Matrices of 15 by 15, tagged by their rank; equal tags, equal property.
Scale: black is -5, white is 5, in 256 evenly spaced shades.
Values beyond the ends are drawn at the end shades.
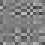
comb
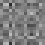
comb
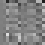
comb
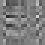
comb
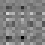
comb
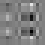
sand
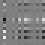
sand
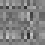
comb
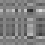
sand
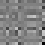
comb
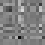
comb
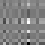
sand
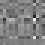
comb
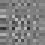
comb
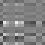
sand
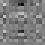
comb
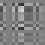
sand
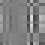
sand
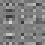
comb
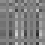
sand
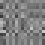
comb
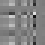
sand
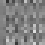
comb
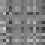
comb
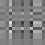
sand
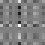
sand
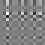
sand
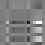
sand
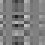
sand
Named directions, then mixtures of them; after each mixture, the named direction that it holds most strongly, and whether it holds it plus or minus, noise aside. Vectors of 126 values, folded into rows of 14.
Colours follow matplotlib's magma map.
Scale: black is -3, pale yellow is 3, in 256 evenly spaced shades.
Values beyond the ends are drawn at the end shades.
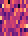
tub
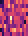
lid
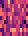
lid, plus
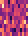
lid, minus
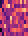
lid, plus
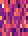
tub, plus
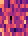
lid, minus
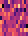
tub, minus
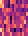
lid, minus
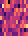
tub, plus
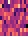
tub, minus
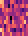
lid, minus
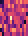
lid, plus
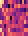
lid, minus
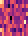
lid, minus
